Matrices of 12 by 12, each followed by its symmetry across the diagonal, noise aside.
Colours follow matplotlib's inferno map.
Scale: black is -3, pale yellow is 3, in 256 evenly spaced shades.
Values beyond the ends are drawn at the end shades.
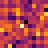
antisymmetric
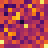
symmetric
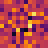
antisymmetric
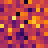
antisymmetric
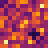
symmetric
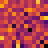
symmetric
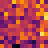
antisymmetric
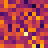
neither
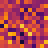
neither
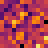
symmetric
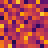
antisymmetric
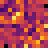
symmetric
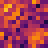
symmetric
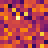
neither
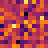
antisymmetric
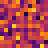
antisymmetric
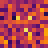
neither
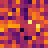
antisymmetric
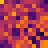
symmetric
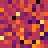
antisymmetric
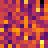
neither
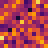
symmetric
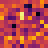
neither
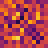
symmetric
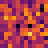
neither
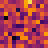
neither
